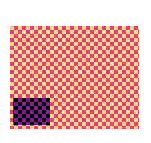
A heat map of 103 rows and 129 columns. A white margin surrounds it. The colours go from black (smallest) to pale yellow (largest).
The halves do not mirror each other. The bottom left is the ninth with the lowest average. Overall the values sit about 70% of the way up the scale. In the bottom left lies a patch that is lower than the rest.
